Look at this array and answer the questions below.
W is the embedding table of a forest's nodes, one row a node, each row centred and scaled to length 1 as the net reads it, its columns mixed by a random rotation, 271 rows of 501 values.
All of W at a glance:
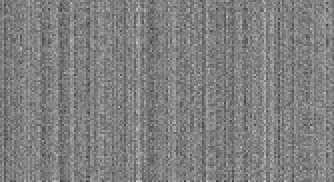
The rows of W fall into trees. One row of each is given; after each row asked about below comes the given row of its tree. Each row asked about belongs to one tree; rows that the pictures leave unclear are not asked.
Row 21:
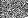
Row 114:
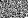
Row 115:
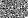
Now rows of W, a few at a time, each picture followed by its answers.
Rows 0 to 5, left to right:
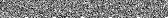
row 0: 21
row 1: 115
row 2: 114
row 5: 115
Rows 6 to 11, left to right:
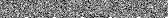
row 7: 114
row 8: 114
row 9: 114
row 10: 21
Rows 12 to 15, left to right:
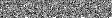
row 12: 115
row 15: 115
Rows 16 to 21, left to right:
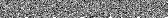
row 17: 115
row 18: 21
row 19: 114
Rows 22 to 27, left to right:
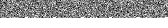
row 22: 21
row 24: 21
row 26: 21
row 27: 115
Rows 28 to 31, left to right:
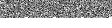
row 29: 21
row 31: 21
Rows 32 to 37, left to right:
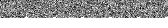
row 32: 114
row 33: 115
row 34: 21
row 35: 115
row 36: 115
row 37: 115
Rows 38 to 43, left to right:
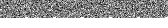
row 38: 115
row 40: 21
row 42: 115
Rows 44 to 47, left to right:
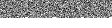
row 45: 21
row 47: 21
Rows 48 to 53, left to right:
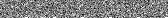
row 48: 115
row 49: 21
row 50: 115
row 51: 115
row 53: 114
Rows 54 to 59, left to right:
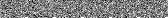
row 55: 114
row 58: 115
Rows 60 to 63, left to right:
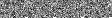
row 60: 115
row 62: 115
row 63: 115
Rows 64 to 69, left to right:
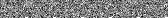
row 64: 115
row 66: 115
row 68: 114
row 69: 115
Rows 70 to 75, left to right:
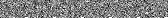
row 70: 21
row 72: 115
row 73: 21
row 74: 21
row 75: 114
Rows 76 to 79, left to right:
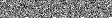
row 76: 21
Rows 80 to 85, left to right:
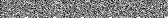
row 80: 21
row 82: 115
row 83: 21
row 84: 21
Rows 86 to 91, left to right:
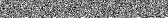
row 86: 115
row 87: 115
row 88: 21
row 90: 115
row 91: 114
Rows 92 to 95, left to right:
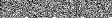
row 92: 21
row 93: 114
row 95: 115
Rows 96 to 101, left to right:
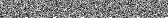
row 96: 115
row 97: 21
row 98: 21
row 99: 115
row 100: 115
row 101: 21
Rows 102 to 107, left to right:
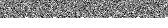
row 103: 115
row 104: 114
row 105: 21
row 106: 114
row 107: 115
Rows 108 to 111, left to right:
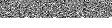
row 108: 114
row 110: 114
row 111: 21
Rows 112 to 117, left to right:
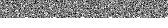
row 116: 115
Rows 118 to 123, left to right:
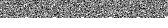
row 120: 115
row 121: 21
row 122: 114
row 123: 115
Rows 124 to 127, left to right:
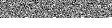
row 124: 21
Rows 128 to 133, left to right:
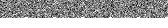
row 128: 21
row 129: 115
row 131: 114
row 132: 21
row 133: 115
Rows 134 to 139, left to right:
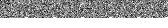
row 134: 114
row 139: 115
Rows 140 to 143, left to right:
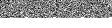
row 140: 114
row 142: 21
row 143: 115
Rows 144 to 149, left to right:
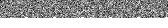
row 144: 114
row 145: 115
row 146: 115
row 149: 114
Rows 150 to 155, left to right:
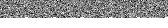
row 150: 115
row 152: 114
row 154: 115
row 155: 21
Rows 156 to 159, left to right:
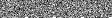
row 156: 21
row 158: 21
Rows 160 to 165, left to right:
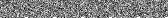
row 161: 21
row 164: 21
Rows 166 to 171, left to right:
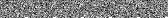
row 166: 115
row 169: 21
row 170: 115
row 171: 115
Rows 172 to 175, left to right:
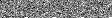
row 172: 114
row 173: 21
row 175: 115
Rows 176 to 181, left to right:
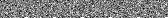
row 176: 114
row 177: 115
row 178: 114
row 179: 114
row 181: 115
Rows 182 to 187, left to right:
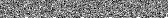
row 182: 115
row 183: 115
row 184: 114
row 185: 115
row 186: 114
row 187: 114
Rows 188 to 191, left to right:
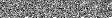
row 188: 21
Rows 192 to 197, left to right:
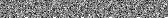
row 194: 115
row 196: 115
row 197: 115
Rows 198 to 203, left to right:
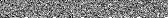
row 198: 114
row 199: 21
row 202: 21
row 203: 115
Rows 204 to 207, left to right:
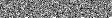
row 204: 115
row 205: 21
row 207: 115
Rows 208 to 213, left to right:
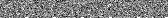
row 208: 115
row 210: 114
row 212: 21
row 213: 115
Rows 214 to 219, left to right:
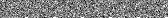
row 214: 21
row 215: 115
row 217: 114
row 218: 115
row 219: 115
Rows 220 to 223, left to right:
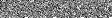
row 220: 21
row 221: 21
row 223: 115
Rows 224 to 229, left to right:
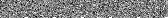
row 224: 21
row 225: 114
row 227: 21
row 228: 21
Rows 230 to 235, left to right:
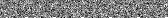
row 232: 115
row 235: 115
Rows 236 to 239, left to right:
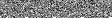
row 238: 21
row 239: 114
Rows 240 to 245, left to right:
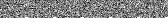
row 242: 114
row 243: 21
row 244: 115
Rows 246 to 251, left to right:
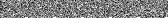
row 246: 21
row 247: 21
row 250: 21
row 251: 114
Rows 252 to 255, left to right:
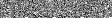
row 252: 115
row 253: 114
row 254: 114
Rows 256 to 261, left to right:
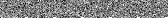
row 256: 21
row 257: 115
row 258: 114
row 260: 21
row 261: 21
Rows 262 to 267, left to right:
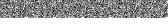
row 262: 115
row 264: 21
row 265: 115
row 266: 115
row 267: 115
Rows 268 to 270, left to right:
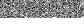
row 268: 114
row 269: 21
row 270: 115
